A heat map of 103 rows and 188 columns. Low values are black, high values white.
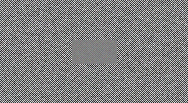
There is no seam. The centre is the smoothest part. An odd patch, calmer than its surroundings, sits in the centre. A checkerboard runs through the table.
